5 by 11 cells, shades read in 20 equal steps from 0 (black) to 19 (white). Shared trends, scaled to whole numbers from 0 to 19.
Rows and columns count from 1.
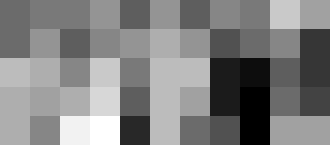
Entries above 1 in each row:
11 11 10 10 10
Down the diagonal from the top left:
8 11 10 16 3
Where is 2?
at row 3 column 8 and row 4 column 8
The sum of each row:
108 99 103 102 115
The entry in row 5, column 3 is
18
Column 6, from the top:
11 13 14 14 14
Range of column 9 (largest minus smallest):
9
